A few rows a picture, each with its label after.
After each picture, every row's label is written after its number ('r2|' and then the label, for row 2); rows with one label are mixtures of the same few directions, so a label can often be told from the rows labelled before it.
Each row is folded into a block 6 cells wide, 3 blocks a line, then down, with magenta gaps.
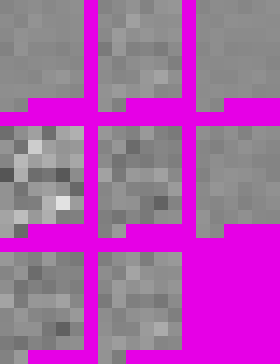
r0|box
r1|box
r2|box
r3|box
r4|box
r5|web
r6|box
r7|box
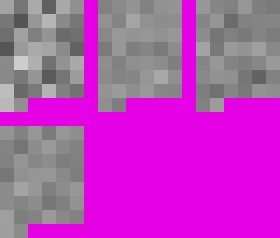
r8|web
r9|box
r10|box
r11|web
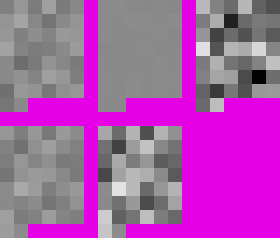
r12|web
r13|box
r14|box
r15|web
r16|web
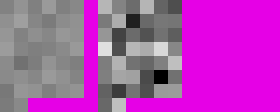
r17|web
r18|box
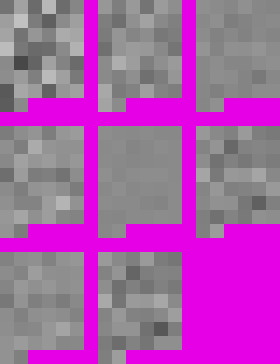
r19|web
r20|web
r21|box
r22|box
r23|box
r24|box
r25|box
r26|box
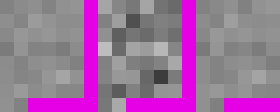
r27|box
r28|box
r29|box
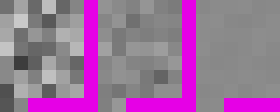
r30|web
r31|box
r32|web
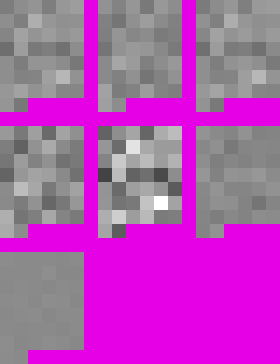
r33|box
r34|web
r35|box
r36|web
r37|box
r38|box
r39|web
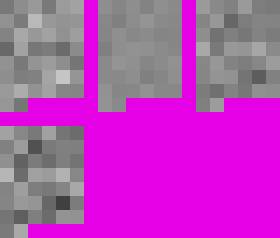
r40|box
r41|web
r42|box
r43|box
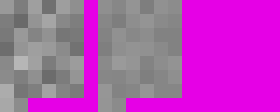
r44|web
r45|web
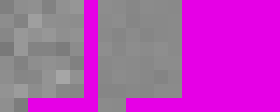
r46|box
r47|box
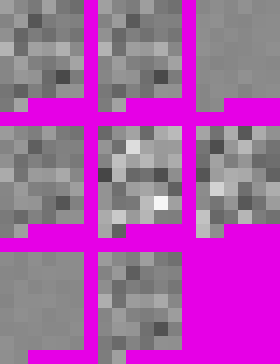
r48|box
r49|box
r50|web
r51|box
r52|box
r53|web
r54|web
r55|box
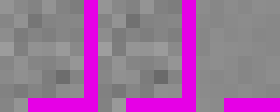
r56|box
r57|box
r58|web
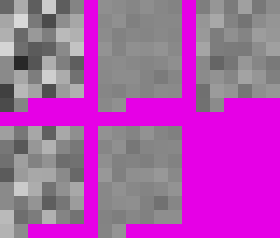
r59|web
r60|box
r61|web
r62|web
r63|box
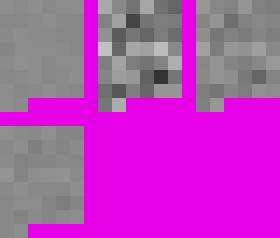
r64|web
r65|box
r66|box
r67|box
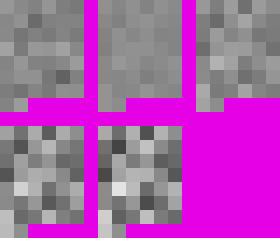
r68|box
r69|web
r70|web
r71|web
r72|web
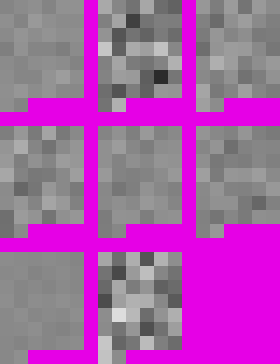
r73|box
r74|box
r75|web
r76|web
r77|web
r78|box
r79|box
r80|web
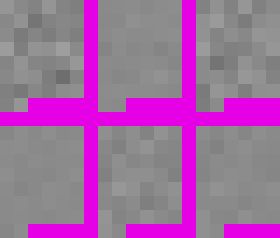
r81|box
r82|box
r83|web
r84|web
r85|web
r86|web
